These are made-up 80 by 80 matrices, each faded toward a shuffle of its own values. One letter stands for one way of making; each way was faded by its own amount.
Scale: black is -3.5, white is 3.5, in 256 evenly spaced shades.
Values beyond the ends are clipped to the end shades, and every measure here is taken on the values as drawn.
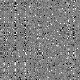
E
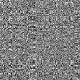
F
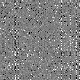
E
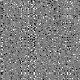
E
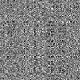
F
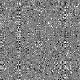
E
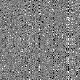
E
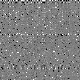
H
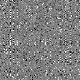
E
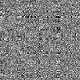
F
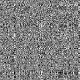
F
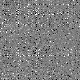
H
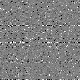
H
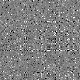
H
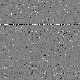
H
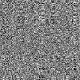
F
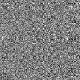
F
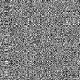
F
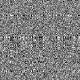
F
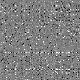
H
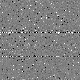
H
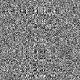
F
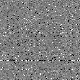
H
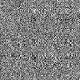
F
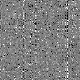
E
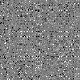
H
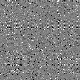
H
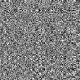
F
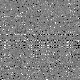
H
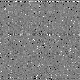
H
